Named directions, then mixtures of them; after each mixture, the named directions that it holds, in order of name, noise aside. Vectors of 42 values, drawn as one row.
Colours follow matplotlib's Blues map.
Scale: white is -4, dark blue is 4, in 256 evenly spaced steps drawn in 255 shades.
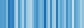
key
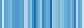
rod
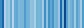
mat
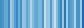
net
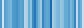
rod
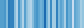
key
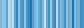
key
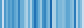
key, rod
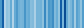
mat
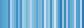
net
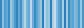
net, rod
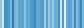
mat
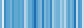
mat, rod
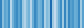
net, rod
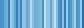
net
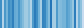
key, rod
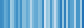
net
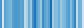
rod
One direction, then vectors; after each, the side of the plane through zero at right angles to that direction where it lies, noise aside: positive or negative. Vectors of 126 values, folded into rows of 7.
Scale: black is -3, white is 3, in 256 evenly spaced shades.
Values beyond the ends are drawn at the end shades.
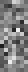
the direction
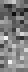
positive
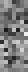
negative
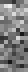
negative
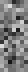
negative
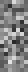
positive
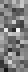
positive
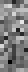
negative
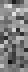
negative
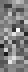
positive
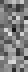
positive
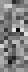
negative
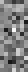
negative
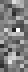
positive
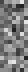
positive
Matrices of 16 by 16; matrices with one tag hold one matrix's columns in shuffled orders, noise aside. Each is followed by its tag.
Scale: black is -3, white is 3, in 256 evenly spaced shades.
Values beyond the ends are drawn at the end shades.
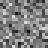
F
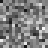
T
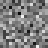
F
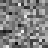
F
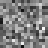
T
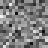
F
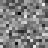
F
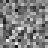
T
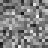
F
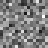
F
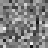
T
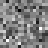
T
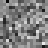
T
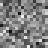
F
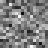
F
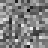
T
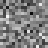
F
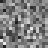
T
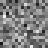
F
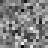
T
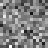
F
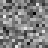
F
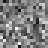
T
